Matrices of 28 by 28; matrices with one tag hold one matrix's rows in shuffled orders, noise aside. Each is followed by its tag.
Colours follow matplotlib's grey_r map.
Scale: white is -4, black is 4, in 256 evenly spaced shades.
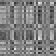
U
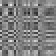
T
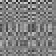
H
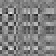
T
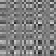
U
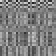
H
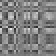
T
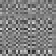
H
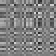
U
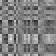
T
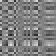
T
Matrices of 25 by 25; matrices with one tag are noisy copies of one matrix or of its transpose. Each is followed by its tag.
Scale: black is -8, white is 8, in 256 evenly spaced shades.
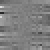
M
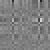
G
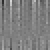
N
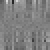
M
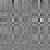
G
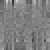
M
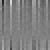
N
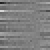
N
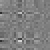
G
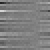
N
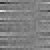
N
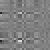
G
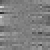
M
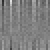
N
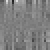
M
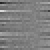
N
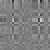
G
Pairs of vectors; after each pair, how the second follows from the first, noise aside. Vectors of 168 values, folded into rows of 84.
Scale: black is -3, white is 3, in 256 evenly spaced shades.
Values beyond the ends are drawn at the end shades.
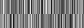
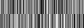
shuffled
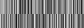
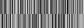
reversed
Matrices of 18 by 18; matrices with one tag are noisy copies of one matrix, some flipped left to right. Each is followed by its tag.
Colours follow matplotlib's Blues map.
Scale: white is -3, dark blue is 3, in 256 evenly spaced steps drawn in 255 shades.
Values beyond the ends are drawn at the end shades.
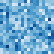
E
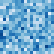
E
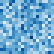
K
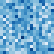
K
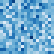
K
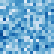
E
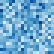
K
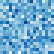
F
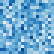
K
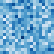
K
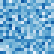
F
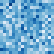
K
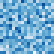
F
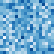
K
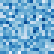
F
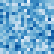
E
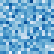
F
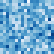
E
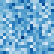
K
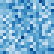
K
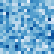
E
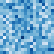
K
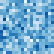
E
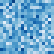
K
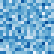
F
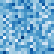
K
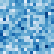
E
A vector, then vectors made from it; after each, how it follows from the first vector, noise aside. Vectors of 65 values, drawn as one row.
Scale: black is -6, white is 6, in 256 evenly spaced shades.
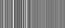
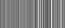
reversed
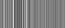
copied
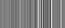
reversed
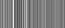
copied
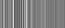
copied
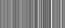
reversed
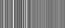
copied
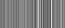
reversed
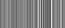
reversed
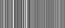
copied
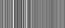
copied
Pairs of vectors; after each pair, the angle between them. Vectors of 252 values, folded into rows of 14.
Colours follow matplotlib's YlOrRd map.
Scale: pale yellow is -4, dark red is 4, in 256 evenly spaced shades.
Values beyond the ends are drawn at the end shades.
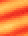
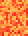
orthogonal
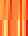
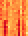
nearly opposite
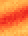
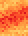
nearly parallel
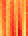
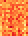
partly aligned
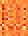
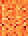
nearly opposite
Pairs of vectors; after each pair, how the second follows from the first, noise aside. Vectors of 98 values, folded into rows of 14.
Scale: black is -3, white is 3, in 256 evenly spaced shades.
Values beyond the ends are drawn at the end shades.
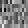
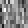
sign-scrambled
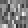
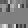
partly zeroed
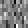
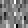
negated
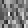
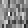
sign-scrambled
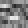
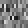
sign-scrambled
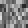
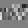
partly zeroed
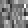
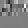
partly zeroed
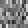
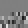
partly zeroed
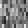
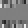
partly zeroed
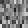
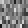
negated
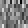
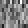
negated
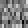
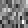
sign-scrambled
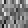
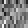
negated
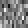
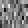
negated
